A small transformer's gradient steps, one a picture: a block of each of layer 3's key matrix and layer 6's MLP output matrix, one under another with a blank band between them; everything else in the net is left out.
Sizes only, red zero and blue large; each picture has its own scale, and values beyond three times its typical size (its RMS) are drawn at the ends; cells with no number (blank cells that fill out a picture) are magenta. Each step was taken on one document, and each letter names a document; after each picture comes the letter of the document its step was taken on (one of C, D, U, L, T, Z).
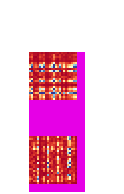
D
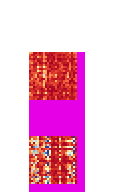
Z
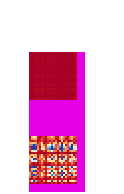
D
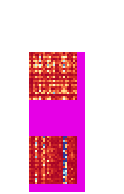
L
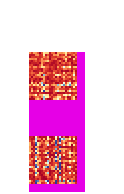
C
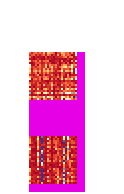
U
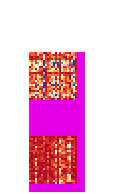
C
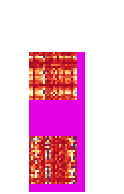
Z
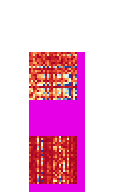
U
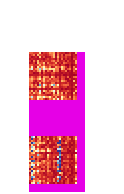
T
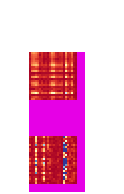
L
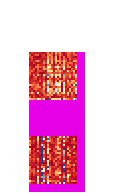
U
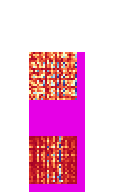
D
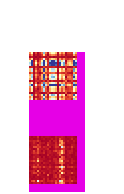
C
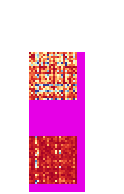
C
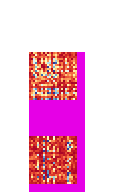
D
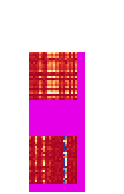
L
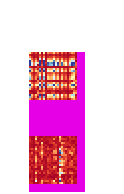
C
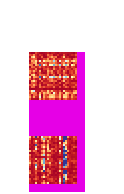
L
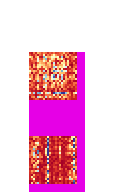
Z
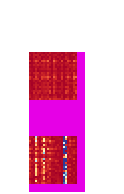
L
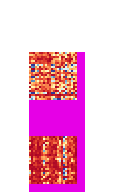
L
